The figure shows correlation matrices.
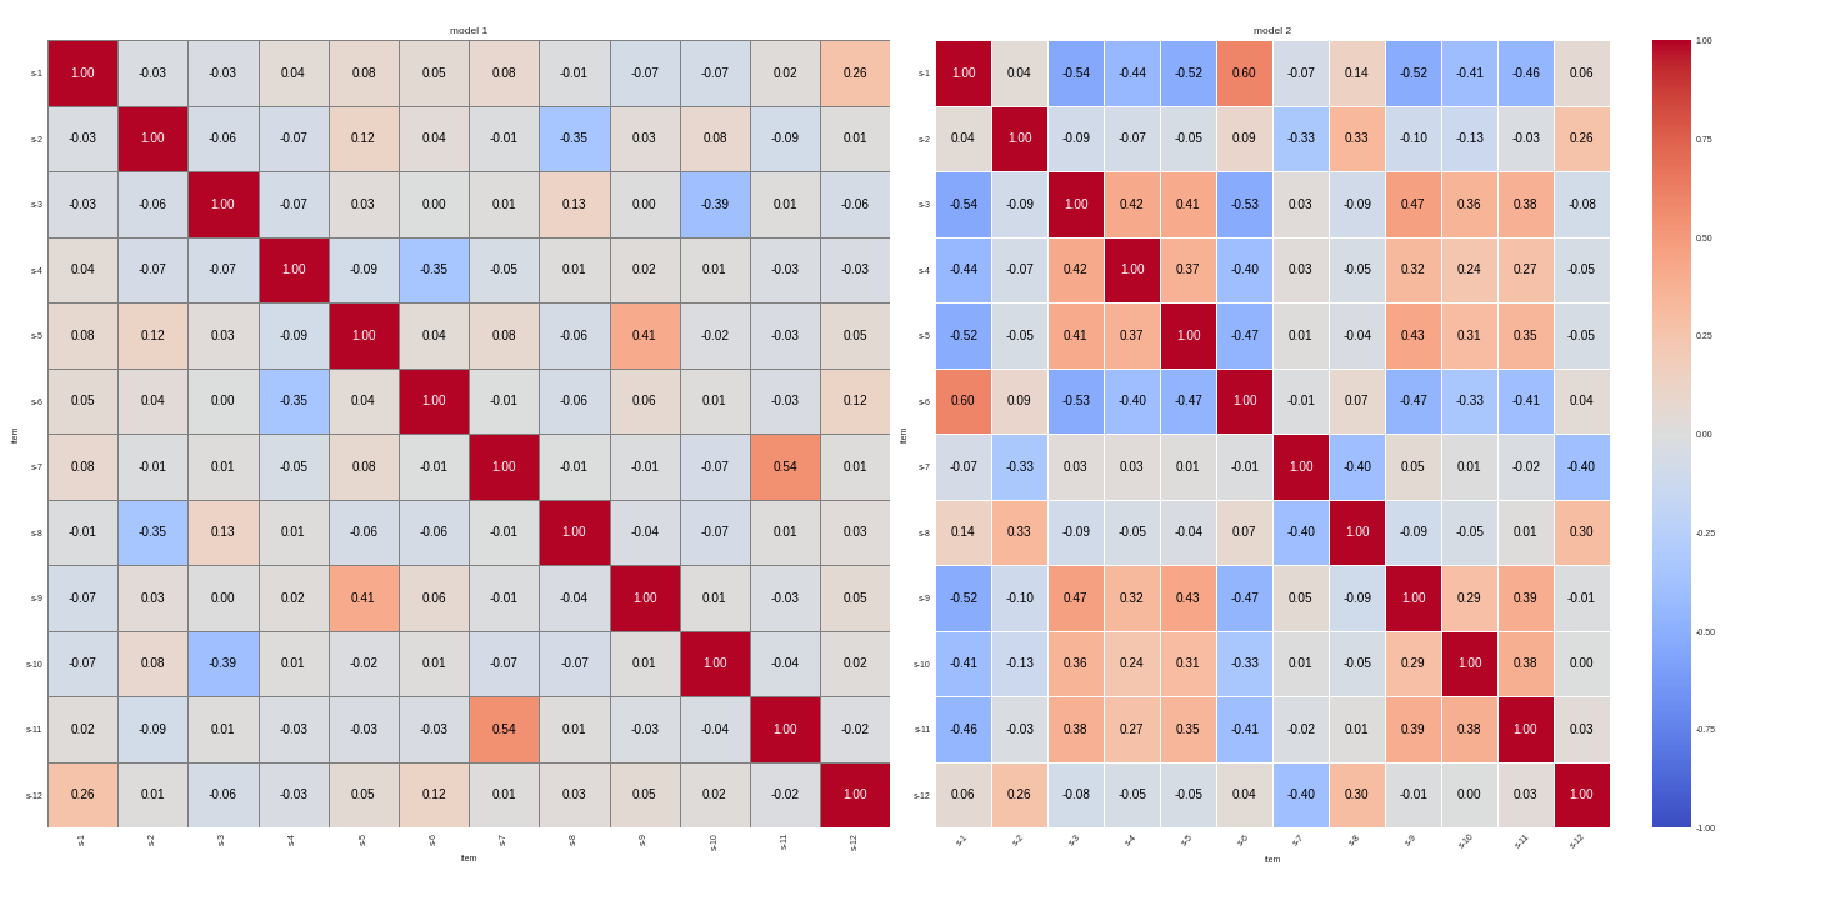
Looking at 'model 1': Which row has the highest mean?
s-5
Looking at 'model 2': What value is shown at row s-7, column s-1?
-0.07
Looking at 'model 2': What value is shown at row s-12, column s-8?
0.30
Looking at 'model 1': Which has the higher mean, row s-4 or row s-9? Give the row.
s-9
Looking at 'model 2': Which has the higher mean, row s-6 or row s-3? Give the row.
s-3
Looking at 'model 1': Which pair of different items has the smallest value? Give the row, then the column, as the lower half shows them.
s-10, s-3
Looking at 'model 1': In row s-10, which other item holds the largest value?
s-2
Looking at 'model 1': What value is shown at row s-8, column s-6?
-0.06
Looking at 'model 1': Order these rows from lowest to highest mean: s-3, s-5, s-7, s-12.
s-3, s-12, s-7, s-5
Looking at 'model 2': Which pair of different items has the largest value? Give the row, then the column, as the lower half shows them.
s-6, s-1
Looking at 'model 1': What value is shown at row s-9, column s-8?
-0.04
